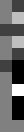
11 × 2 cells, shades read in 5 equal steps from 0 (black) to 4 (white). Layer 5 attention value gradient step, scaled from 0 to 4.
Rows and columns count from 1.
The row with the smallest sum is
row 6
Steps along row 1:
down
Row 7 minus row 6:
1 0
